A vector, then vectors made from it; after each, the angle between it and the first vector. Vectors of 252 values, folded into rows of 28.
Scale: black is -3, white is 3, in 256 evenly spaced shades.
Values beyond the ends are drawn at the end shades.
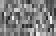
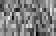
nearly opposite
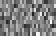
partly aligned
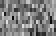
nearly opposite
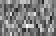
partly opposed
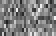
orthogonal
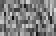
nearly opposite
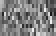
nearly parallel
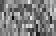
nearly opposite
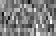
nearly parallel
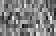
nearly parallel
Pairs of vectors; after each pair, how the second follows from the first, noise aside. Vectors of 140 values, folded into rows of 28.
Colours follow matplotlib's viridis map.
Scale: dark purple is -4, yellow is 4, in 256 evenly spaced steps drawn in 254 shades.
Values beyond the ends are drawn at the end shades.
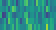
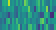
reversed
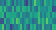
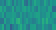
shrunk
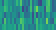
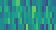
shuffled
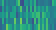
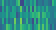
copied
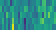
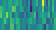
reversed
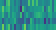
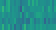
shrunk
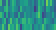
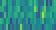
negated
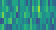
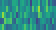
copied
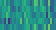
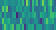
shuffled
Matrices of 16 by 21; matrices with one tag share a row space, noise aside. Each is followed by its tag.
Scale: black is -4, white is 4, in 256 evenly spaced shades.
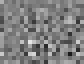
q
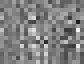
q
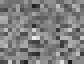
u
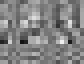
u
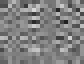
u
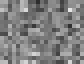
u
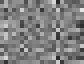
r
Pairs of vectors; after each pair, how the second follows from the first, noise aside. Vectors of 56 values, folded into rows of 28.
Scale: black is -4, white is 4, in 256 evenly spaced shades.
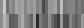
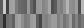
shuffled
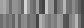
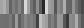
copied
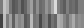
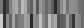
negated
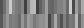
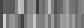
shuffled
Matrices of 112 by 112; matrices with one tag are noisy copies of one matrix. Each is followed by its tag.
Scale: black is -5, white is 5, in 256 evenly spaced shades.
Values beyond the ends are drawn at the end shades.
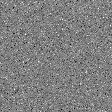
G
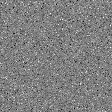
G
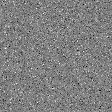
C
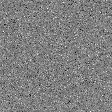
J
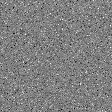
G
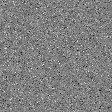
C
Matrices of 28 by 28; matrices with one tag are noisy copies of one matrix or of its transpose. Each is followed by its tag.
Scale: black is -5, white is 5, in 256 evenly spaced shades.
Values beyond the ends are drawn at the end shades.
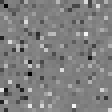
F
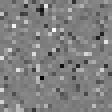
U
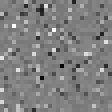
U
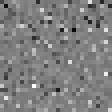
F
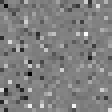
F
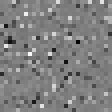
U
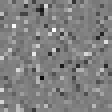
U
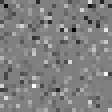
F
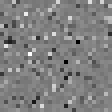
U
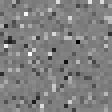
U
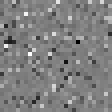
U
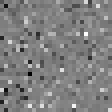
F
